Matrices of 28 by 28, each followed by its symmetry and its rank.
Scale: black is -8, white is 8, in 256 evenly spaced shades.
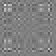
symmetric, rank two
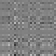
neither, rank two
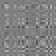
symmetric, rank two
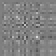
symmetric, rank three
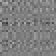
neither, rank three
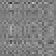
neither, rank three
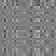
neither, rank two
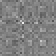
symmetric, rank three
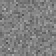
neither, full rank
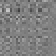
neither, rank three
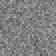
neither, full rank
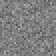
neither, full rank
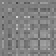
symmetric, rank two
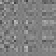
neither, rank three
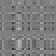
neither, rank two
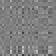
neither, rank two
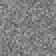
neither, full rank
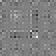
symmetric, rank three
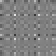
symmetric, rank two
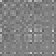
symmetric, rank three
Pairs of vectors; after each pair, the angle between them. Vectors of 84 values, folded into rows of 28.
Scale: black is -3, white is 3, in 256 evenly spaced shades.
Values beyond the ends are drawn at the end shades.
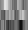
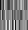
orthogonal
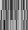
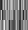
nearly opposite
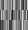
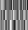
partly opposed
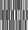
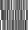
partly aligned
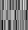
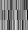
orthogonal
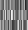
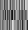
nearly opposite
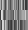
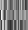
nearly parallel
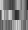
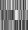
partly opposed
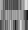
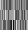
orthogonal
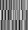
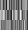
partly aligned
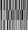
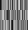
orthogonal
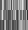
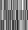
nearly parallel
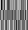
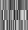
partly opposed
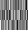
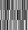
partly opposed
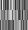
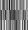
partly opposed
